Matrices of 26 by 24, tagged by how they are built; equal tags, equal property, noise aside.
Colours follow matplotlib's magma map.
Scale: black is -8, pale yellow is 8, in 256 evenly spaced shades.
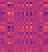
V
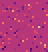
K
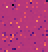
K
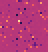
K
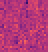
V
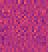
V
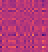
V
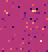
K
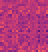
V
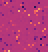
K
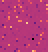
K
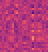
V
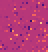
K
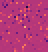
K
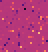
K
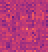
V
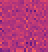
V
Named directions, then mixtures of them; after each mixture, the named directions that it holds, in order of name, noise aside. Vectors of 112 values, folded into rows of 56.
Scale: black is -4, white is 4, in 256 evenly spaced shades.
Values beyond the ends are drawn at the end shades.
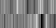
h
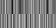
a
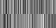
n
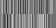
a, n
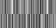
a, h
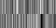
a, h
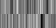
a, h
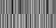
a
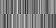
a, h, n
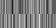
a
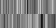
h, n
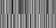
a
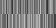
a, h, n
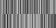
a, h, n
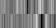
h
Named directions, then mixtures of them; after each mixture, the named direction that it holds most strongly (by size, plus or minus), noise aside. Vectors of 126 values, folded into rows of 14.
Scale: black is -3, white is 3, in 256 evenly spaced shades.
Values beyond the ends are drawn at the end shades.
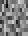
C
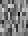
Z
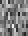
Z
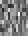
Z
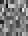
C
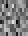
C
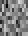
C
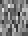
Z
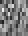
Z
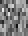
Z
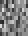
C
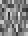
Z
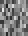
C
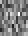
Z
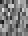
Z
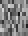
Z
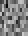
C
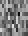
Z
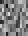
C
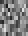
C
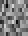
C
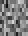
C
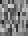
Z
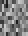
C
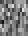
Z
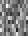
C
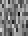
Z
